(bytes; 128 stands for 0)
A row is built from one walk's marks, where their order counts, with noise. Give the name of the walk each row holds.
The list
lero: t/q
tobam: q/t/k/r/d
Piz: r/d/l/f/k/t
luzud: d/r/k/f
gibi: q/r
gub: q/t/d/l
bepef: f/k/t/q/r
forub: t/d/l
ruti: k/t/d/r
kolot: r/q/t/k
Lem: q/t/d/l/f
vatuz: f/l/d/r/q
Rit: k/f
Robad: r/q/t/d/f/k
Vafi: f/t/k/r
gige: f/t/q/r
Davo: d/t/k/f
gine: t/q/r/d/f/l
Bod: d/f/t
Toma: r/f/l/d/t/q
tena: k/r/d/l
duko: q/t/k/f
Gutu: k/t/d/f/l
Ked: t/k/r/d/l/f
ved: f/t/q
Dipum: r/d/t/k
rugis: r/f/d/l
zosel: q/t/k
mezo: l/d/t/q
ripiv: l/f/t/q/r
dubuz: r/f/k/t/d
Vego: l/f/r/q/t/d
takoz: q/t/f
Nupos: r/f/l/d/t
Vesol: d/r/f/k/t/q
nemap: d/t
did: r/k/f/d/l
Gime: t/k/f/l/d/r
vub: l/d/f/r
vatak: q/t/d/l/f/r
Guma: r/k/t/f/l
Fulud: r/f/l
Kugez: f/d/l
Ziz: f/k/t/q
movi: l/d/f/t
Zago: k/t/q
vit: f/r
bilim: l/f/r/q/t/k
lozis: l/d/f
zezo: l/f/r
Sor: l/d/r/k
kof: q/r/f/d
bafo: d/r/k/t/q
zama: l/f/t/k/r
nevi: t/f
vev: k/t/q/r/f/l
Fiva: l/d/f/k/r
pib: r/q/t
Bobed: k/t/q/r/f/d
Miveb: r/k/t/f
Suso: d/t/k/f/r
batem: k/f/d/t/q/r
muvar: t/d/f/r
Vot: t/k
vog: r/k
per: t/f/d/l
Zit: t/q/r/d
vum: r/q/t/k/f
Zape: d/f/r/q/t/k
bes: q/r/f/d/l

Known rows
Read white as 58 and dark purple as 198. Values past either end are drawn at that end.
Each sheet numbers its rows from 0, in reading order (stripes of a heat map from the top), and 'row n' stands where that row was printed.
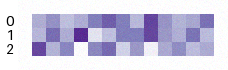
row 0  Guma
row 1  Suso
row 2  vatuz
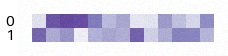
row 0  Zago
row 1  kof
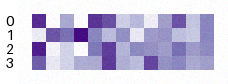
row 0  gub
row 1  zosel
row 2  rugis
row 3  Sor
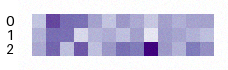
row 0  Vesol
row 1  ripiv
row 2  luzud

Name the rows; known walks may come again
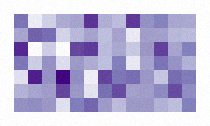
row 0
Sor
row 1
ripiv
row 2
forub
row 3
Vego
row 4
nevi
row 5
Bod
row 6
vev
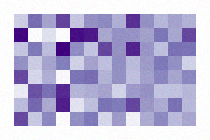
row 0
zama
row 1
Kugez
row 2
Davo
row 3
tobam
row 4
gine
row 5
kolot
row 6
Suso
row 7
vatuz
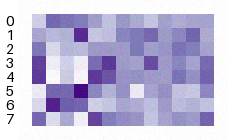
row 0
Vesol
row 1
dubuz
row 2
Nupos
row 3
did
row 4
per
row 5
zosel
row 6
bepef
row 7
Lem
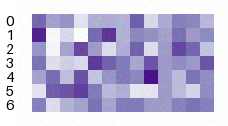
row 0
kof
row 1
rugis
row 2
nemap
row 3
Gutu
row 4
luzud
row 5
Zago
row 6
movi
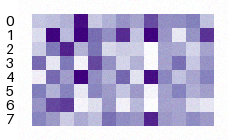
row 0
Dipum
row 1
Rit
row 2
lero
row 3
mezo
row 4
Vot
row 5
Toma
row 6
gibi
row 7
Fiva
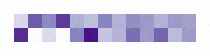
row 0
Zape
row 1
tena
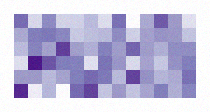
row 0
Zit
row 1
batem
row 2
Robad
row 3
takoz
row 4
Guma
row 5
bes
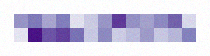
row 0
muvar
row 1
Ziz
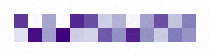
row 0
gub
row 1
Miveb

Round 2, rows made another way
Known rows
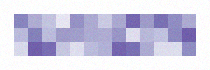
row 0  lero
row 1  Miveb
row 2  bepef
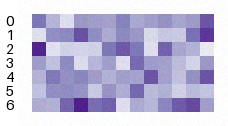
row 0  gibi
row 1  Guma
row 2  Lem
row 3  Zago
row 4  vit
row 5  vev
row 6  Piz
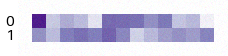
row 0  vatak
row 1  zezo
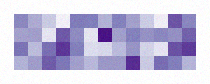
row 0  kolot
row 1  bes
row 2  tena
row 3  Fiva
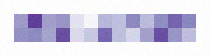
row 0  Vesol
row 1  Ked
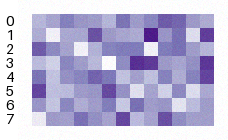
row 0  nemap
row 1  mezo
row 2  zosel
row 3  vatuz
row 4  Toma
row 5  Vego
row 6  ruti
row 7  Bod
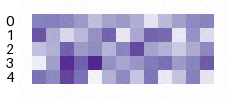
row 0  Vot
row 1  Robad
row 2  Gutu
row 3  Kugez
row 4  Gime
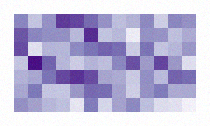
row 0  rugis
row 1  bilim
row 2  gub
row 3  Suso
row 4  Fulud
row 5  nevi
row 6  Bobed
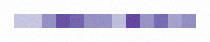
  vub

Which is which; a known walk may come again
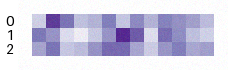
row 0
Vafi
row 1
takoz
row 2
nevi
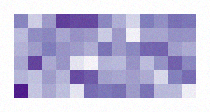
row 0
Nupos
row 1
Rit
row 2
nemap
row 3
Vesol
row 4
Dipum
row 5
vatak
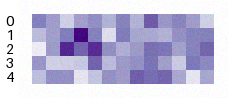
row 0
gine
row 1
did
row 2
Kugez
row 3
pib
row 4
ved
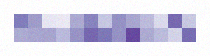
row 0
vum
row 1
ripiv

